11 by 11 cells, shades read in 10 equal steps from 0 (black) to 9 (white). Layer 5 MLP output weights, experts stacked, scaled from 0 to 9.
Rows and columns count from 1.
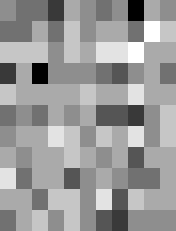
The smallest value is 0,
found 2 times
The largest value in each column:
8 7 7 8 7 7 8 8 9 9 7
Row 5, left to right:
7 6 6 6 6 7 6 6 8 6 6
